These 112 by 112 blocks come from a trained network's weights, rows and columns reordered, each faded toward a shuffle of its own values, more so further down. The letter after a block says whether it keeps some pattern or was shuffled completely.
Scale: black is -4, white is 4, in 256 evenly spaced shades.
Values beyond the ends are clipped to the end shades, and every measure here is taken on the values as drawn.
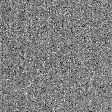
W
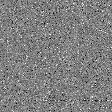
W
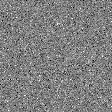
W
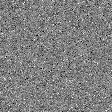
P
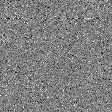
W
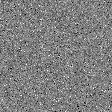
P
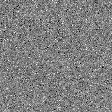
W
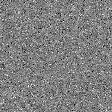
W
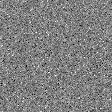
W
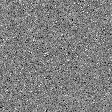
P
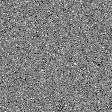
P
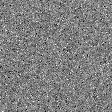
P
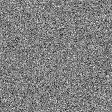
P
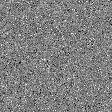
P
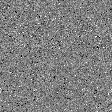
W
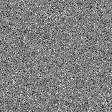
P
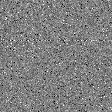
W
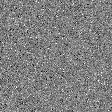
P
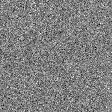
P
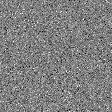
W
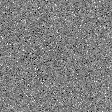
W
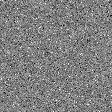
P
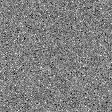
P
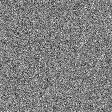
P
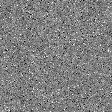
P
